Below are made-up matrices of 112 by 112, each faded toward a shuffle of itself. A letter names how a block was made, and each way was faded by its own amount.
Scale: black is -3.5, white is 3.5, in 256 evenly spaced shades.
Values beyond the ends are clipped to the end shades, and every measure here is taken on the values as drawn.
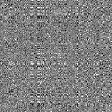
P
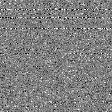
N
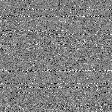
N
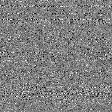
N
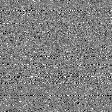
N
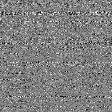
N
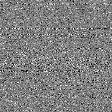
N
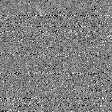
N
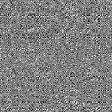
P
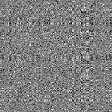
P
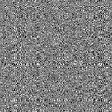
P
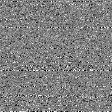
N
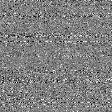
N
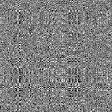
P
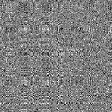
P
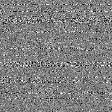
N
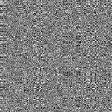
P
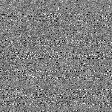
N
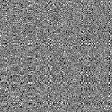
P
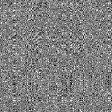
P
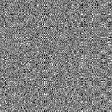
P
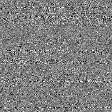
N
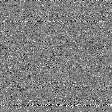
N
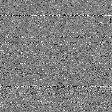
N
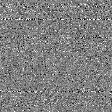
N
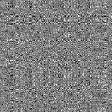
P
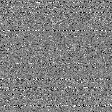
N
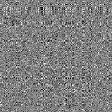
P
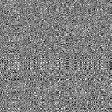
P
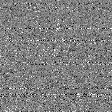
N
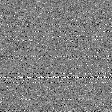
N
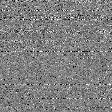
N
